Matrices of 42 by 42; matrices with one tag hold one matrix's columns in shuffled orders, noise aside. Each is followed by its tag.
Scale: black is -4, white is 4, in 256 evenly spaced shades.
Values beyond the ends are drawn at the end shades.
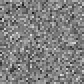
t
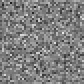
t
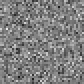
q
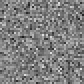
t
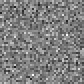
t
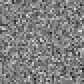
q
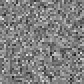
q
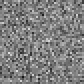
q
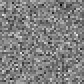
t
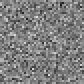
t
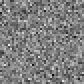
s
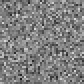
q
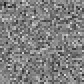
t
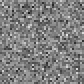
t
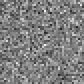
s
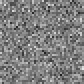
s
